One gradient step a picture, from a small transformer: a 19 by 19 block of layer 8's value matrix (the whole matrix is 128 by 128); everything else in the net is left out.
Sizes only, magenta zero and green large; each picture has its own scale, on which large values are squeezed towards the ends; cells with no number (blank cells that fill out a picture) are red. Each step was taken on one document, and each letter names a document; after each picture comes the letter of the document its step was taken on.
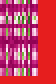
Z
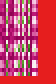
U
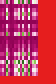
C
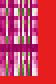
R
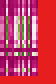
U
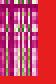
C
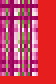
R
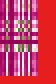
C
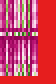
Z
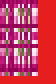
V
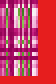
R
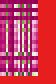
V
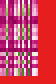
V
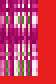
U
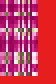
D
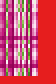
Z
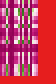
R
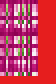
D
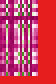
D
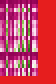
U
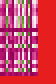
Z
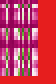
V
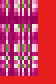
D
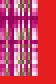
V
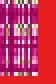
C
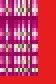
Z
